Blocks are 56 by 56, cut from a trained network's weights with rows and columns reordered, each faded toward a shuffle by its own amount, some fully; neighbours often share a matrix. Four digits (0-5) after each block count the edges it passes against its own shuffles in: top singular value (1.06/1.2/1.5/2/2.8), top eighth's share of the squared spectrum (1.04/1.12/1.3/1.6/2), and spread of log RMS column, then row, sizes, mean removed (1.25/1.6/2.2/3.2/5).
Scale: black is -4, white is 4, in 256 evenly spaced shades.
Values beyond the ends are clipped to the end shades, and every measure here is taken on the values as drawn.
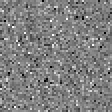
1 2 0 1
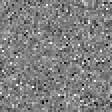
1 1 0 0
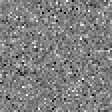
0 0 0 0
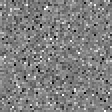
1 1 0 0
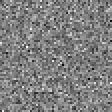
1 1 0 0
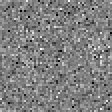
1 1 0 0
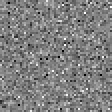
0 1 0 0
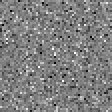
0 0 0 0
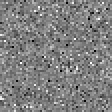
0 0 0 0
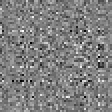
4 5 3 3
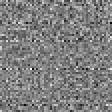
3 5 1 3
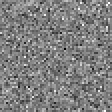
0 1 0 0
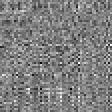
4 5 2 3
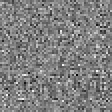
3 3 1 2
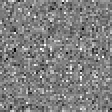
3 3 2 1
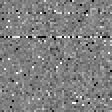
3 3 0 1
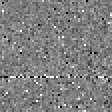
3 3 0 1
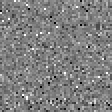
0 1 0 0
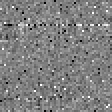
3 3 0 1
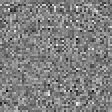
3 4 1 2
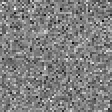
0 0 0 0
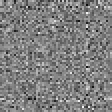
3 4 2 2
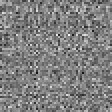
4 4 2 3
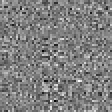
4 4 1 3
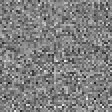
3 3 0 2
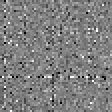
2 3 1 1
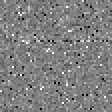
2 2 0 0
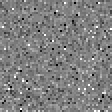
0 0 0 0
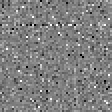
2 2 0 1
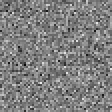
2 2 0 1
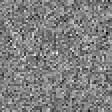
2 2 0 1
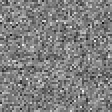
0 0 0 0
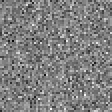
0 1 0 0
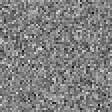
2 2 0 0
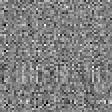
3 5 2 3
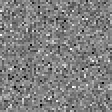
1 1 0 0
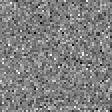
0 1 0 0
